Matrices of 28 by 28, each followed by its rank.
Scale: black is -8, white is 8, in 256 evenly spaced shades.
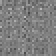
five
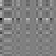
one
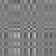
one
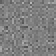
five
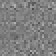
five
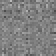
five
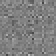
five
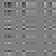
one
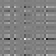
one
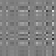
one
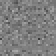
five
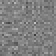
five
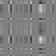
one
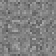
five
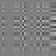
one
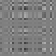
one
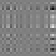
one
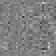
five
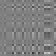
one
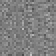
five
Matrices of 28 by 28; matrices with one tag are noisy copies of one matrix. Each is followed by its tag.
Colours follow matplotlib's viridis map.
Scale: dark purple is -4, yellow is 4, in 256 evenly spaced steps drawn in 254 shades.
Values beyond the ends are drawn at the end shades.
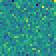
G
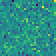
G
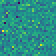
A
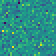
A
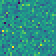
A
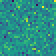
G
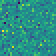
A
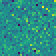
G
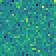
G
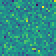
G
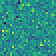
A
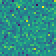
G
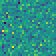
A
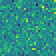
G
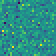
A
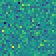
A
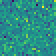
G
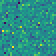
A
